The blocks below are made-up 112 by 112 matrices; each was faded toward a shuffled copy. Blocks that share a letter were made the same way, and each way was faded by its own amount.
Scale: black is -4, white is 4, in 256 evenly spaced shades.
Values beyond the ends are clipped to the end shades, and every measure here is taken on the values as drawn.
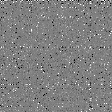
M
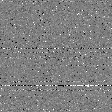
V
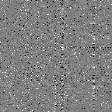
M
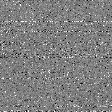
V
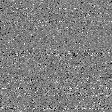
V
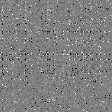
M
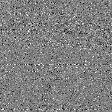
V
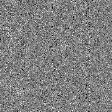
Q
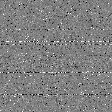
V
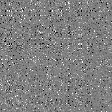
M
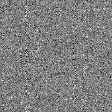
Q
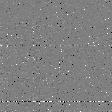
M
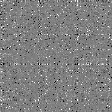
M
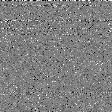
V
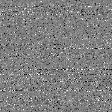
V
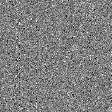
Q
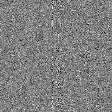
Q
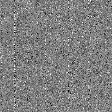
Q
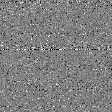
V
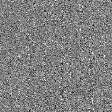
Q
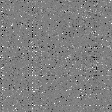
M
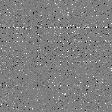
M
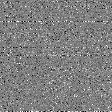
V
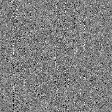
Q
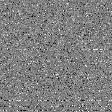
V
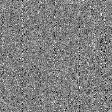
Q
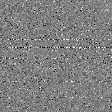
V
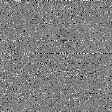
V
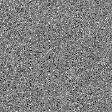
Q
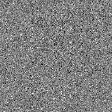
Q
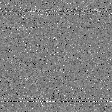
V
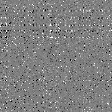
M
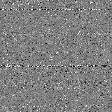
V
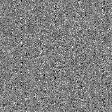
Q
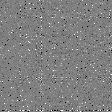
M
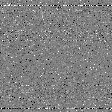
V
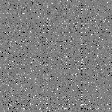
M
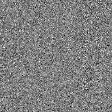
Q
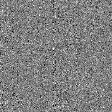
Q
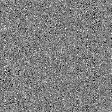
Q
